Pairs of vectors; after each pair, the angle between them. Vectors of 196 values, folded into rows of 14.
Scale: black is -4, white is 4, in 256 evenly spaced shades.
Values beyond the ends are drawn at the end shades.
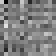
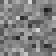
partly opposed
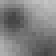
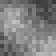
nearly opposite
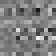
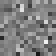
orthogonal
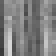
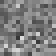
orthogonal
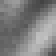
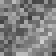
partly aligned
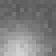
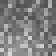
partly aligned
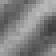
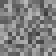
orthogonal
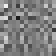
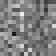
orthogonal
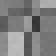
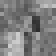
nearly parallel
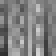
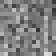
partly opposed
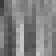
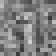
partly opposed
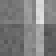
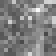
partly aligned
